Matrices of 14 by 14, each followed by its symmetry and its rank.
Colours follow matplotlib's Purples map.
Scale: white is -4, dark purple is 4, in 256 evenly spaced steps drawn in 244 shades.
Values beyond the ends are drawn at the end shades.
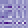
neither, rank two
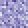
antisymmetric, full rank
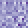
neither, rank three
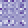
antisymmetric, rank two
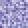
antisymmetric, full rank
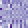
neither, rank three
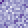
symmetric, full rank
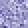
antisymmetric, full rank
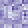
neither, rank three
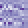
neither, rank two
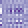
neither, rank two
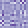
antisymmetric, rank two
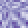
antisymmetric, rank two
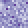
antisymmetric, full rank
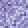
symmetric, full rank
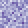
symmetric, full rank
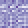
neither, rank three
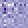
antisymmetric, rank two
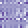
neither, rank two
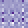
neither, rank two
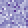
antisymmetric, full rank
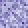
symmetric, full rank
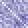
symmetric, full rank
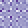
antisymmetric, rank two
